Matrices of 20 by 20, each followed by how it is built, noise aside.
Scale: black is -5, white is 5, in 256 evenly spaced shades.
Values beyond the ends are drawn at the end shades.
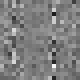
uneven columns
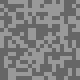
noise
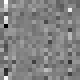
uneven columns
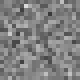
noise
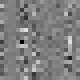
uneven columns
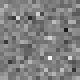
noise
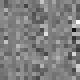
uneven columns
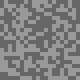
noise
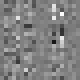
uneven columns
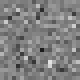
noise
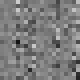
uneven columns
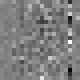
uneven columns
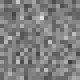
noise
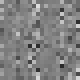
uneven columns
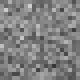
noise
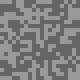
noise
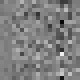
uneven columns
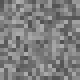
noise
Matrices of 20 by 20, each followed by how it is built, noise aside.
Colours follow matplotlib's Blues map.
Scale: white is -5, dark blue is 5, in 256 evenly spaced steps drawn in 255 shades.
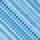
Toeplitz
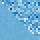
upper triangular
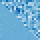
upper triangular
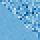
upper triangular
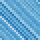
Toeplitz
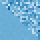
upper triangular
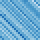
Toeplitz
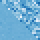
upper triangular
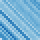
Toeplitz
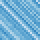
Toeplitz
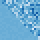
upper triangular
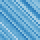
Toeplitz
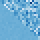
upper triangular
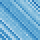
Toeplitz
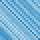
Toeplitz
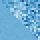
upper triangular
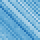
Toeplitz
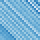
Toeplitz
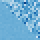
upper triangular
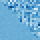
upper triangular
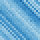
Toeplitz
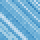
Toeplitz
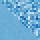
upper triangular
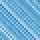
Toeplitz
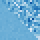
upper triangular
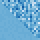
upper triangular
